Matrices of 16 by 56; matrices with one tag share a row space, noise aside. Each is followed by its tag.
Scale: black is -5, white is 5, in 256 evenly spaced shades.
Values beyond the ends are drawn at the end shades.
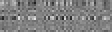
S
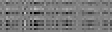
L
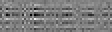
L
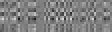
S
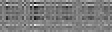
L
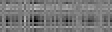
L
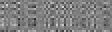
S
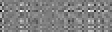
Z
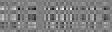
S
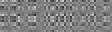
S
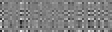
Z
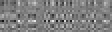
S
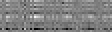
L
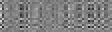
Z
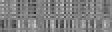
S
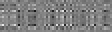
S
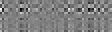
Z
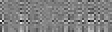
Z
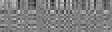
S
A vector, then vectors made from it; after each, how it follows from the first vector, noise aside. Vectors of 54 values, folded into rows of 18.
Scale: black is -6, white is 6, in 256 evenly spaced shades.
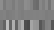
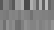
reversed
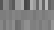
reversed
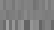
shrunk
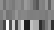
scaled up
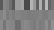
reversed
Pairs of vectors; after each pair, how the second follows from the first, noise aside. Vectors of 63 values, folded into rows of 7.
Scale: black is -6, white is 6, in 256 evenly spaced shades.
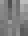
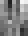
scaled up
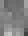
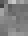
wrapped around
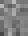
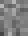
copied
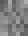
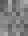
copied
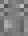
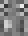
scaled up
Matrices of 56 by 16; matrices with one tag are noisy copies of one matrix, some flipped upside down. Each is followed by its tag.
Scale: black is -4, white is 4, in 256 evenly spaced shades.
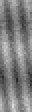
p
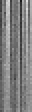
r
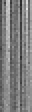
r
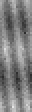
p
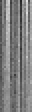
r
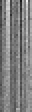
r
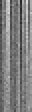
r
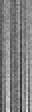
r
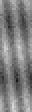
p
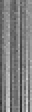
r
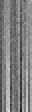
r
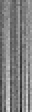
r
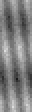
p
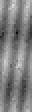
p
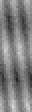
p
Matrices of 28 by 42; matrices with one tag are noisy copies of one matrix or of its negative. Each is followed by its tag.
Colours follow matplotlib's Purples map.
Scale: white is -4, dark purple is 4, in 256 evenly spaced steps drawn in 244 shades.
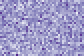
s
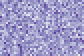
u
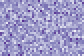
u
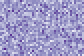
u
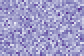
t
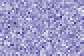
t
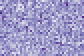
s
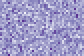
u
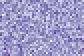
u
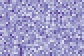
u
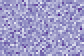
t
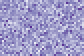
t
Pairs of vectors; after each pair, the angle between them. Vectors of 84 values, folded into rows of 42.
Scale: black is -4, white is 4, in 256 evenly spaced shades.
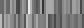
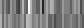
nearly parallel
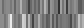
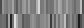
partly opposed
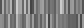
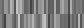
partly aligned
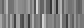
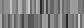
partly aligned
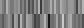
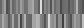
nearly opposite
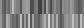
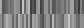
partly aligned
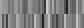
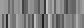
nearly parallel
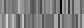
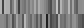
partly opposed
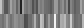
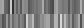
partly aligned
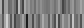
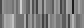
orthogonal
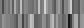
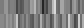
partly opposed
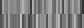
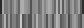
nearly parallel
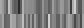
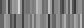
nearly opposite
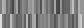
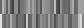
nearly parallel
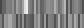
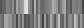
nearly parallel
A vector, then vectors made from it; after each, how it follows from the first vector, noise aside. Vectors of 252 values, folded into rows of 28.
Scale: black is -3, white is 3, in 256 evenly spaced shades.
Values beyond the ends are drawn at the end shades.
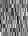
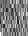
copied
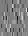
partly zeroed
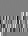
partly zeroed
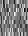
wrapped around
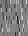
partly zeroed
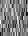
negated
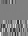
partly zeroed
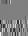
partly zeroed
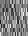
copied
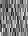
copied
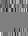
partly zeroed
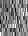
copied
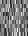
wrapped around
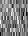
negated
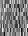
wrapped around
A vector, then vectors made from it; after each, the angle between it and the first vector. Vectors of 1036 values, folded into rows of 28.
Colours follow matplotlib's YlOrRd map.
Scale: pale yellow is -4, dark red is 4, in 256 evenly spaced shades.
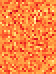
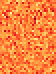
nearly opposite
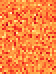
partly opposed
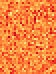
nearly opposite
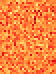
nearly opposite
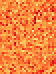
nearly opposite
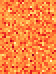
partly aligned
